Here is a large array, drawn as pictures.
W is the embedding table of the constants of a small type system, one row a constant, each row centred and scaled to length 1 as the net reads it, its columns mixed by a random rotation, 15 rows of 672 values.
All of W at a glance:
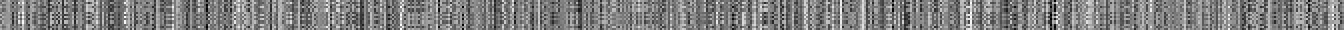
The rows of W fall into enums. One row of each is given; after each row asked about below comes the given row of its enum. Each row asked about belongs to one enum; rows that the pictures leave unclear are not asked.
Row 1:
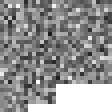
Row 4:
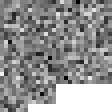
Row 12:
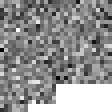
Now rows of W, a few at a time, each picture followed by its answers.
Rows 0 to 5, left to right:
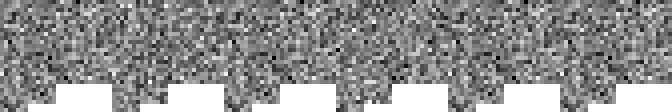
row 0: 4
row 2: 4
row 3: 12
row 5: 4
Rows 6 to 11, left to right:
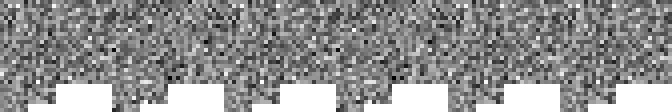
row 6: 1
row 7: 12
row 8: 1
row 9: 12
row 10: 1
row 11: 1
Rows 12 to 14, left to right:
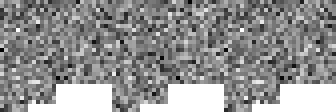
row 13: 4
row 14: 12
